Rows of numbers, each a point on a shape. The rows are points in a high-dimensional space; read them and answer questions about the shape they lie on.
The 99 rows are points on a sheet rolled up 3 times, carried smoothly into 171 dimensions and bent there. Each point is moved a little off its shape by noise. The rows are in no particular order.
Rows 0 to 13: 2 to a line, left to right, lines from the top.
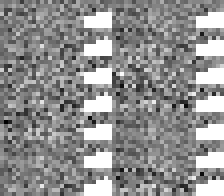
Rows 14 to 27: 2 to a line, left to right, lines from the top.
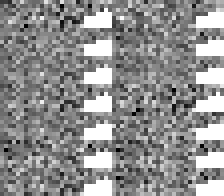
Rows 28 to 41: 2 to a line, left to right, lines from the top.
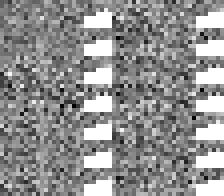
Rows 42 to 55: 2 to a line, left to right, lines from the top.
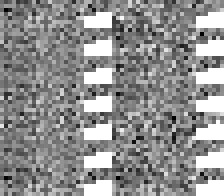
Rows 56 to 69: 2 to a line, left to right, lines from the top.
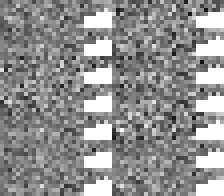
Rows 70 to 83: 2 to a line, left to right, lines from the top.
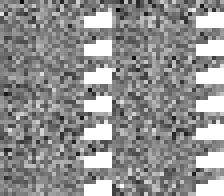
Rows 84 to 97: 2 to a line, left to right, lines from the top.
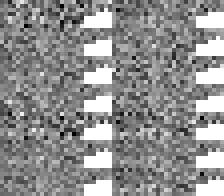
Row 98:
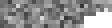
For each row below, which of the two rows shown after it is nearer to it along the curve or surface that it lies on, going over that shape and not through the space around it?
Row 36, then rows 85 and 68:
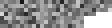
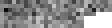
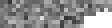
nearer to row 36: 85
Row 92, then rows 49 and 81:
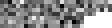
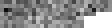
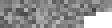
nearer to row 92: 49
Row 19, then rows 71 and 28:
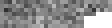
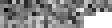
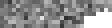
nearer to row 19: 28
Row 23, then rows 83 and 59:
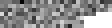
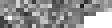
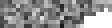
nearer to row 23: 83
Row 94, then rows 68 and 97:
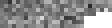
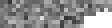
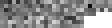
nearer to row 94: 68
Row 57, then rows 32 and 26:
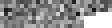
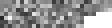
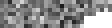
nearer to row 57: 32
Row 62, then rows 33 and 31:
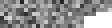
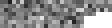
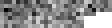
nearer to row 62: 31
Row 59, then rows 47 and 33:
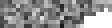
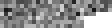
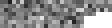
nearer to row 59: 33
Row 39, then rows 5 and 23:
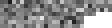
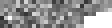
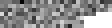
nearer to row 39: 5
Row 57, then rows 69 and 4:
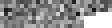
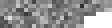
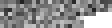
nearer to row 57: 4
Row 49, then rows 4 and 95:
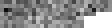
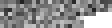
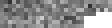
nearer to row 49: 95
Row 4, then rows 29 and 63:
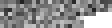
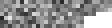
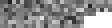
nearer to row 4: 29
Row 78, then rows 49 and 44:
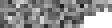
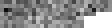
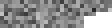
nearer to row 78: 49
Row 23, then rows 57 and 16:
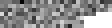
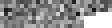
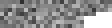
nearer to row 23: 57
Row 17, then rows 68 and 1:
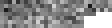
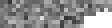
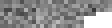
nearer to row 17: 68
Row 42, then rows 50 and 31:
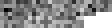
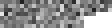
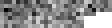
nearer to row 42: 31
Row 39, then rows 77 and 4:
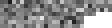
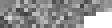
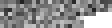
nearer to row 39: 77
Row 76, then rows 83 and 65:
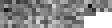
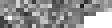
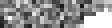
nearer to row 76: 83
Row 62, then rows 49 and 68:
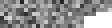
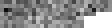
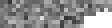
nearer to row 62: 49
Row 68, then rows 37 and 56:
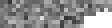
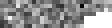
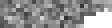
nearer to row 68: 56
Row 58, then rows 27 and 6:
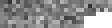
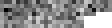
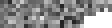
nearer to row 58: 6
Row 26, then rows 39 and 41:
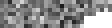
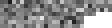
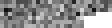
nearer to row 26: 39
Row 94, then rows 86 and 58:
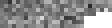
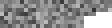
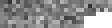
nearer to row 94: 58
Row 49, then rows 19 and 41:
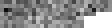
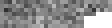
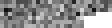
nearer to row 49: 19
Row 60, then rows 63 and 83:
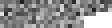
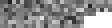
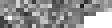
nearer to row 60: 83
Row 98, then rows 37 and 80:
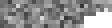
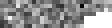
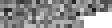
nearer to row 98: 37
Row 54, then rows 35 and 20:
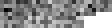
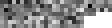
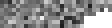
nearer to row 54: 35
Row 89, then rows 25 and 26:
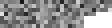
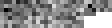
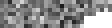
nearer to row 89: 25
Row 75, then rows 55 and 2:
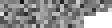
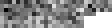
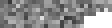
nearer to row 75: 55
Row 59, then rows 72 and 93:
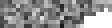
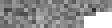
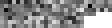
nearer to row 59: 93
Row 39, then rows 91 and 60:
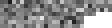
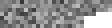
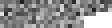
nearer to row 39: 91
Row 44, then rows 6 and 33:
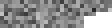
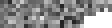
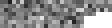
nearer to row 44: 33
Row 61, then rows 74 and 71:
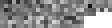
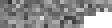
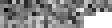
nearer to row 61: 74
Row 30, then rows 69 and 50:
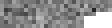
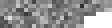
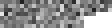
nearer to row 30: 69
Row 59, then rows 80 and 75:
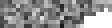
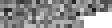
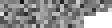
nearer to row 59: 75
